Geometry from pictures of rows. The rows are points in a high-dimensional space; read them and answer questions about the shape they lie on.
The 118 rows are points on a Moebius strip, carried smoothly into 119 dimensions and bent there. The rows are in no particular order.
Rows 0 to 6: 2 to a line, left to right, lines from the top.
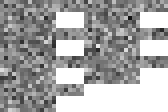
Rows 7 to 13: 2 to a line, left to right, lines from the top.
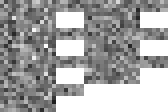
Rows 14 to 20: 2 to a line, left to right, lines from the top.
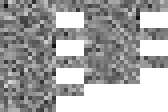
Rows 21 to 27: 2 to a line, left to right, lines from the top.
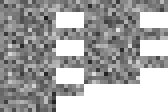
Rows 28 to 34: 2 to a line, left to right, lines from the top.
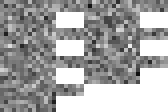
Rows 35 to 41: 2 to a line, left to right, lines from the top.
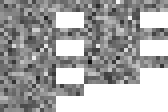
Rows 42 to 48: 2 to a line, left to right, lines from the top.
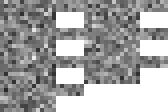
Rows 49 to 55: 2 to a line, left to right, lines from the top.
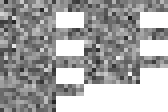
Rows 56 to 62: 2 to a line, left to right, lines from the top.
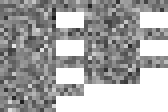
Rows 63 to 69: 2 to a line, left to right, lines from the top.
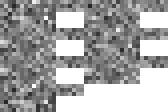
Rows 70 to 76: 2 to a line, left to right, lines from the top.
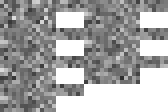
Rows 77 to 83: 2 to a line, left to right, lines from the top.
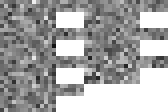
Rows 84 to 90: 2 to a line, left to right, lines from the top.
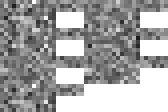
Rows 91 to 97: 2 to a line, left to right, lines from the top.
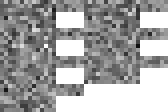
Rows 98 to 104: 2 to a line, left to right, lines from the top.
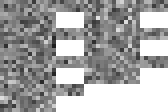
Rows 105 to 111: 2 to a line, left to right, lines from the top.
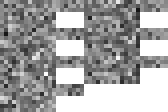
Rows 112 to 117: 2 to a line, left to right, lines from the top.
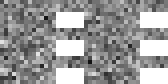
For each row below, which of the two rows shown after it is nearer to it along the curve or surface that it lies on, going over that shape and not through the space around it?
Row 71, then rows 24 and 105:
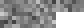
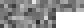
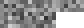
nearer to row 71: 24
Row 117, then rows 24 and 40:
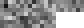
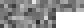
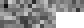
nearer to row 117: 40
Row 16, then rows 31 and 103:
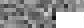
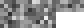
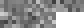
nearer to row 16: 31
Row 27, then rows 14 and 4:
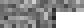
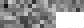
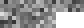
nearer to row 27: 4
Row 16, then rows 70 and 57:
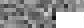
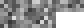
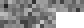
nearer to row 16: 70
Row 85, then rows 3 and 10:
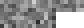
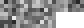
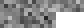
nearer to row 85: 3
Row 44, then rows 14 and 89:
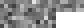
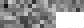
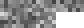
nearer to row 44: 89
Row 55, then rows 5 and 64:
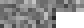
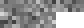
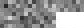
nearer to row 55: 5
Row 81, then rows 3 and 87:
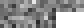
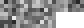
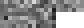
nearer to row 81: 87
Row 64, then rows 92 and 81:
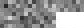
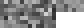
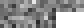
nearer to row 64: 92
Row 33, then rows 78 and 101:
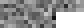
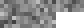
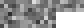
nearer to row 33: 101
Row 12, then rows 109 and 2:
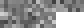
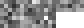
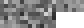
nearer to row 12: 109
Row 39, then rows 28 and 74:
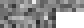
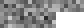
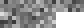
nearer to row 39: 74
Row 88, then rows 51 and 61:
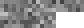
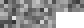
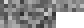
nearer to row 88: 51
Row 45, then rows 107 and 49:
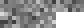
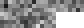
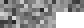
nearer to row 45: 49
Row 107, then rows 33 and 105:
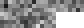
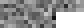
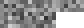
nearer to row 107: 105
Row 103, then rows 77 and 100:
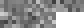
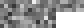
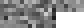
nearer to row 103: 77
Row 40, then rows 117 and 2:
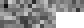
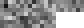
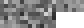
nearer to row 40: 117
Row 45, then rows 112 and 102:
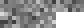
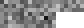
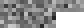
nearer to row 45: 112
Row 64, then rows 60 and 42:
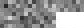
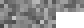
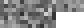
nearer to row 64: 42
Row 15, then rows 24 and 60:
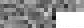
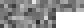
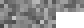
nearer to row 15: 24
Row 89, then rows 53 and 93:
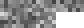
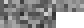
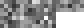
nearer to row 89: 93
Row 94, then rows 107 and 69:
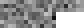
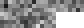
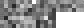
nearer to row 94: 69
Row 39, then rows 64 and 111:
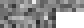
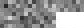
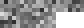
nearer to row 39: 111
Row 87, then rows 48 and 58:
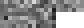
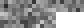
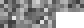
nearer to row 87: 58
